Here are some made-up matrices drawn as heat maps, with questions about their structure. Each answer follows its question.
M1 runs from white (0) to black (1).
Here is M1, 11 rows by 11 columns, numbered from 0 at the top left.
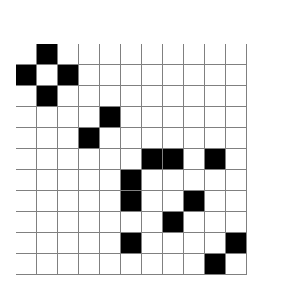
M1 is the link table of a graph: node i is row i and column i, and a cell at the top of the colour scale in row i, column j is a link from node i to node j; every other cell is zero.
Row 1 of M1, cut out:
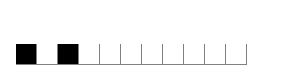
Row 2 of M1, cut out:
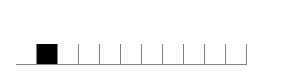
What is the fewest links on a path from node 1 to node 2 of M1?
1
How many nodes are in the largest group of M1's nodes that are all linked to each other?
2
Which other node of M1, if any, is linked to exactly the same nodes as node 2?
node 0
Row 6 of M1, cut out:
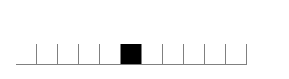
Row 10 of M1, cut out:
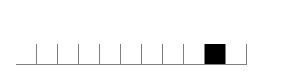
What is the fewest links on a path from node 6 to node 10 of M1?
3
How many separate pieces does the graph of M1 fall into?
3
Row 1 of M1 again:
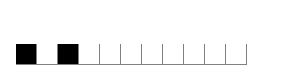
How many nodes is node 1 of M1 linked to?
2
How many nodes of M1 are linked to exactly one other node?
7
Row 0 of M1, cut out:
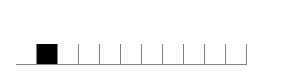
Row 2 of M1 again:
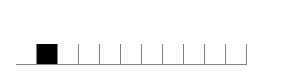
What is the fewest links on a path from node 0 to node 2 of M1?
2
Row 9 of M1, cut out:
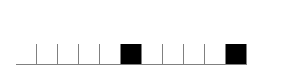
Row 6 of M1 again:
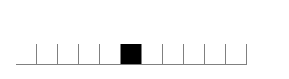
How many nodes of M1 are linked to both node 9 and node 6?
1
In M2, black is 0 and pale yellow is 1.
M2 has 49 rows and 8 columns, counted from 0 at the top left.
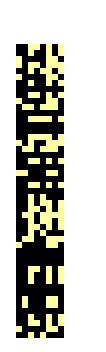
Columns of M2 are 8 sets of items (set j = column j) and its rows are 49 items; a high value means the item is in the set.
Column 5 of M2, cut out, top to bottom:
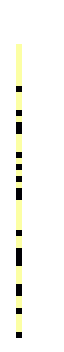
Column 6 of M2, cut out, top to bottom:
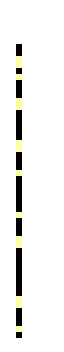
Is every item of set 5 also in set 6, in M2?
no
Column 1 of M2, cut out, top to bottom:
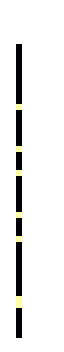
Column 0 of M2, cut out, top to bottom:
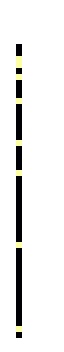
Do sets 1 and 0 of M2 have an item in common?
yes
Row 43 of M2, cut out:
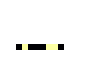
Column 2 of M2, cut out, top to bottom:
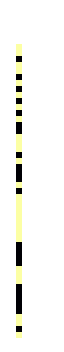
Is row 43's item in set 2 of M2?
no
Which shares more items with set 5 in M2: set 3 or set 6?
set 6
